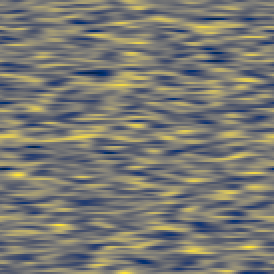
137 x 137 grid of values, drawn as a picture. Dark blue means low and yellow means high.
Slope: none. Grain: streaks across. Average level on the scale: 50%. Histogram: bell-shaped.
